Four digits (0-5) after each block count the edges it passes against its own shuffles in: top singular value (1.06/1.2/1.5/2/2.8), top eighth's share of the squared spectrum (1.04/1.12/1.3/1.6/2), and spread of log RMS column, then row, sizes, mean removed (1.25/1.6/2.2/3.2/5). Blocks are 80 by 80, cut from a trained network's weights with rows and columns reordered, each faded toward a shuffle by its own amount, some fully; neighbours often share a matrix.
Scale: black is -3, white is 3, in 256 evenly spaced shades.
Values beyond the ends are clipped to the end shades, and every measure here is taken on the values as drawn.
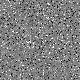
0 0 0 0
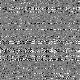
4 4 0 4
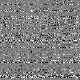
4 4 0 4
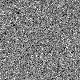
0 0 0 0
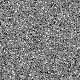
0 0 0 0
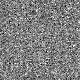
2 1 0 0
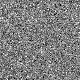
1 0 0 0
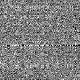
3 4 1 2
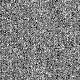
2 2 0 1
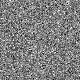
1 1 0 0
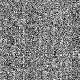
3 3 0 1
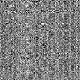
4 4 1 2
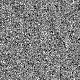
2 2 0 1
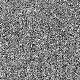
1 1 0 0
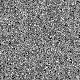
1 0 0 0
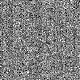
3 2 0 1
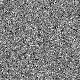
0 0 0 0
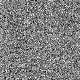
2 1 0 1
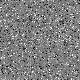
0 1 0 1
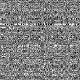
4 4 1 2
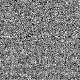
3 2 0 1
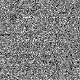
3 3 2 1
